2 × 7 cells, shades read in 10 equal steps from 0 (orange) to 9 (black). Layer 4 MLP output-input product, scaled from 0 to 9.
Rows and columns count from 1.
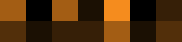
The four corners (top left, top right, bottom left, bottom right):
3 7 6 6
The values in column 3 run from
3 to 7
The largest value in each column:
6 9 7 8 3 9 7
